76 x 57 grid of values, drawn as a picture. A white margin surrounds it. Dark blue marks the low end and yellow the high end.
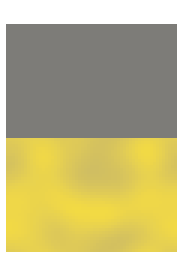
It is made of 2 by 1 panels. Panel 1,1: middling, flat. Panel 2,1: very high, smooth, faint in contrast.
